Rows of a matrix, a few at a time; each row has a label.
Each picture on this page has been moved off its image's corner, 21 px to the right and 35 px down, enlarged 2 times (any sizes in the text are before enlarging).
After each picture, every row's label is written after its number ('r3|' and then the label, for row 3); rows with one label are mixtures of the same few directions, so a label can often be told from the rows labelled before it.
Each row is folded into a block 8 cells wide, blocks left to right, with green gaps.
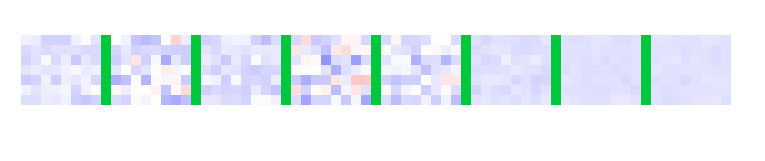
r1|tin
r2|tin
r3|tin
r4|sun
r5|sun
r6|sun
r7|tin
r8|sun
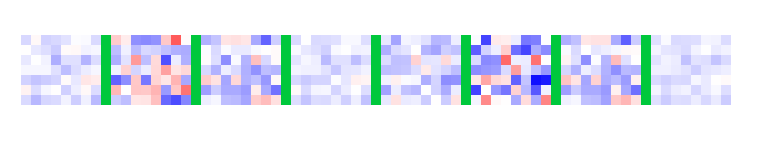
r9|sun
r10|tin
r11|tin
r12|sun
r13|sun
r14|sun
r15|tin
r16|sun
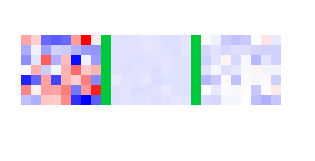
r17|tin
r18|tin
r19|tin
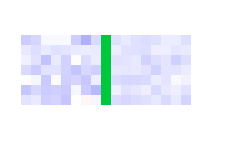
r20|tin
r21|sun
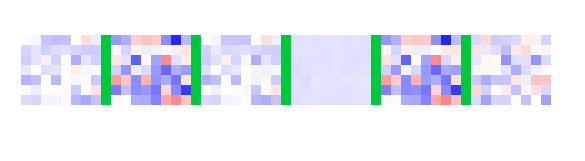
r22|tin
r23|tin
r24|tin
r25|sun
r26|tin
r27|sun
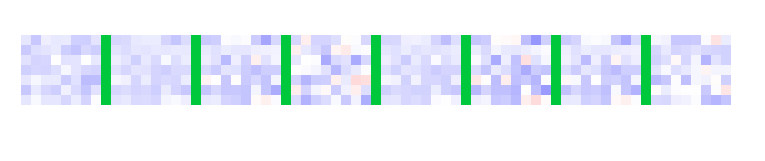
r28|sun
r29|tin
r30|tin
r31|sun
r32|tin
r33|tin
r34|tin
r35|tin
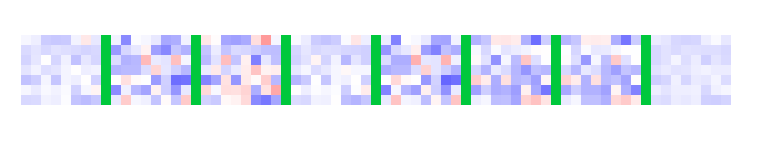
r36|tin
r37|sun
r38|tin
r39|tin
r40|sun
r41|tin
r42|tin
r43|tin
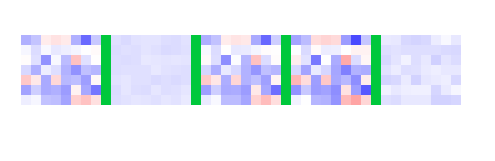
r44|tin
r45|sun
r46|tin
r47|tin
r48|tin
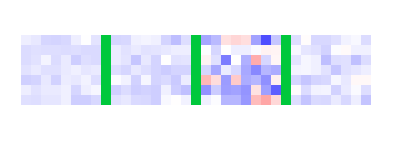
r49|tin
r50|tin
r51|tin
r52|sun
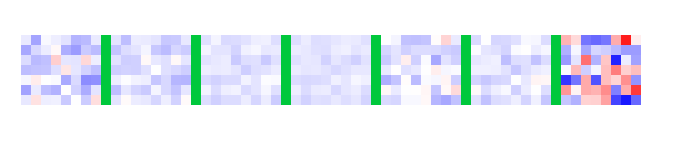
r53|sun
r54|sun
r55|sun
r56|sun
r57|tin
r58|sun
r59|tin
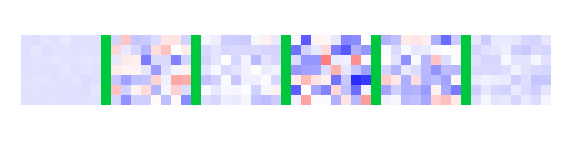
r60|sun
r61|sun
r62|tin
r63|sun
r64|tin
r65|sun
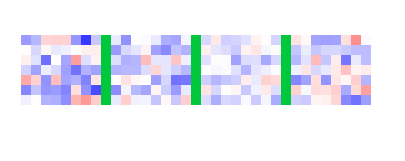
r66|tin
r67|sun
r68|sun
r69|tin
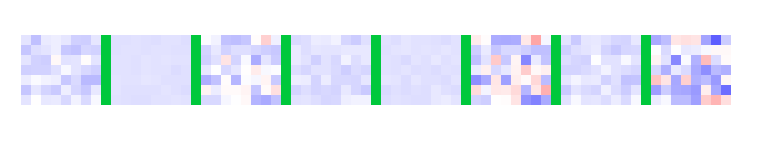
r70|sun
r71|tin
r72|tin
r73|tin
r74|tin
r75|tin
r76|sun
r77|tin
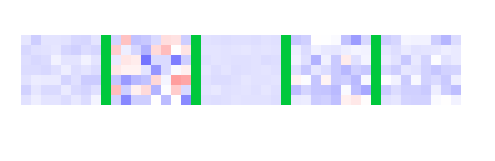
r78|sun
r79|sun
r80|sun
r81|tin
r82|tin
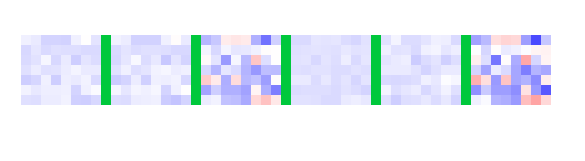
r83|tin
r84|tin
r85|tin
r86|tin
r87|sun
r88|tin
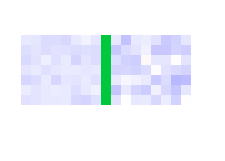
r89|tin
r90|sun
